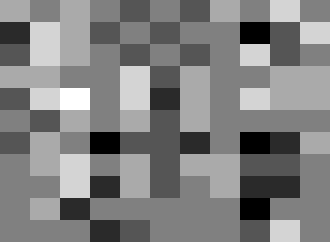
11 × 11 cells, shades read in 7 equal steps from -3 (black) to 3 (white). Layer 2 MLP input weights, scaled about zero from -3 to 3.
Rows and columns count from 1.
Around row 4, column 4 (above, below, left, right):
0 0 0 2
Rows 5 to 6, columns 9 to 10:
2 1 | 0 0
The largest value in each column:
1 2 3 0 2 0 1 1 2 2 2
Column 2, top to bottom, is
0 2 2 1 2 -1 1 1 0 1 0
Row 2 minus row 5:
-1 0 -2 -1 -2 1 -1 0 -5 -2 1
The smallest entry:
-3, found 4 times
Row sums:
3 -3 1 6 9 1 -11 3 -3 -4 -2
